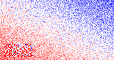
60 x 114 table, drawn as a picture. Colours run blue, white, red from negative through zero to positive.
Values rise toward the bottom left. In the bottom left lies a patch that is rougher than the rest. There are no regular stripes. The halves do not mirror each other. Values change most from cell to cell in the bottom left. On average the colour sits 50% of the way up the scale. No single row or column stands out from its neighbours.
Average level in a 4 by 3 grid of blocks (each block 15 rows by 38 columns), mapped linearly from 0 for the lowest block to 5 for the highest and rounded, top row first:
2 1 0 / 3 2 1 / 4 3 2 / 5 4 3
